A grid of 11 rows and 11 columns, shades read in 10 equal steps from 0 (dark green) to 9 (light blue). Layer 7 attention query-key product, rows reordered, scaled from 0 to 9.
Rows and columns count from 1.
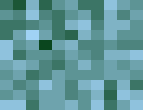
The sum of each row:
49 55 56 58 53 62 60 56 61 60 68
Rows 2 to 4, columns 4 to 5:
4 3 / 5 3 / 6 3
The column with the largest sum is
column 10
